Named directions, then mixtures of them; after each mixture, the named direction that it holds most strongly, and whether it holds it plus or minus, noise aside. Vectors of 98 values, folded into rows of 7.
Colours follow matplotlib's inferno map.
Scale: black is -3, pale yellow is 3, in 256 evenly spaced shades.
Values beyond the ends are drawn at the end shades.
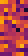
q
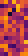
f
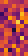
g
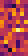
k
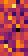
k, minus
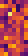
f, minus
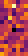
k, minus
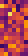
f, minus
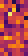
f, minus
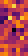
g, plus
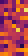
q, minus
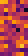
q, plus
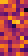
q, plus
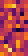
k, minus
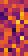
g, plus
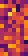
f, minus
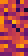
q, plus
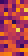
q, minus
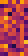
f, plus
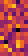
k, minus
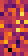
k, plus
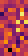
g, plus
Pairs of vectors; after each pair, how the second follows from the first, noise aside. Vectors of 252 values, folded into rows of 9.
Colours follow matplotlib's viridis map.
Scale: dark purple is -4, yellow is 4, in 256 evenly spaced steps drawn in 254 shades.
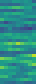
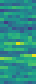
copied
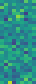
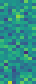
copied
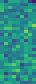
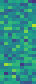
copied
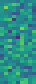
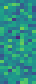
copied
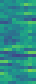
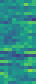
copied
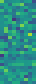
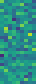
copied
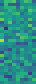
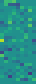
partly zeroed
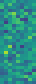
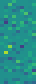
partly zeroed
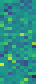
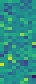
copied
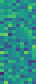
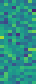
reversed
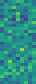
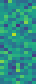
reversed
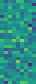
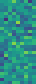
reversed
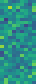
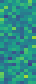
reversed
